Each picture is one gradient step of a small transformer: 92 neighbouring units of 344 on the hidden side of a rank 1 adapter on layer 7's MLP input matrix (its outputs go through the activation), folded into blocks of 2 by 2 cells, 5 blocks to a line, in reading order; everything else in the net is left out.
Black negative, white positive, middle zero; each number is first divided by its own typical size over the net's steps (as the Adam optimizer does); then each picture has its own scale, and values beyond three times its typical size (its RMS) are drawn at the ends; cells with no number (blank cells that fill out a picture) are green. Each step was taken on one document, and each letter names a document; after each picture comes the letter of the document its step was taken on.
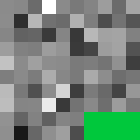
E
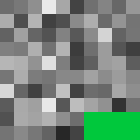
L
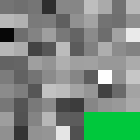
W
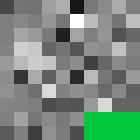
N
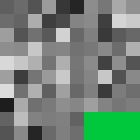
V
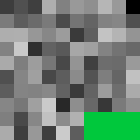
L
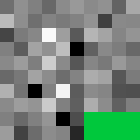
E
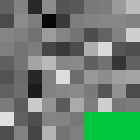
L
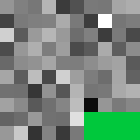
E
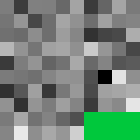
W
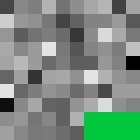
V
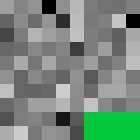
E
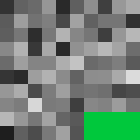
N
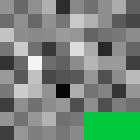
N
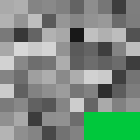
V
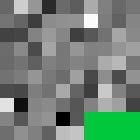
W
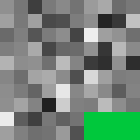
N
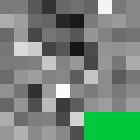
E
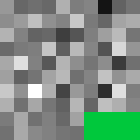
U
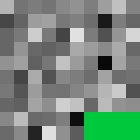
U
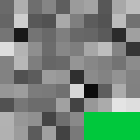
W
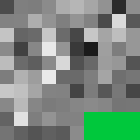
L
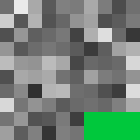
U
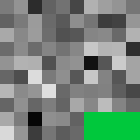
N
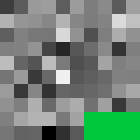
L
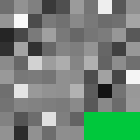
W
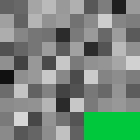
U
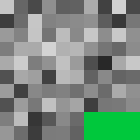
U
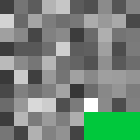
L
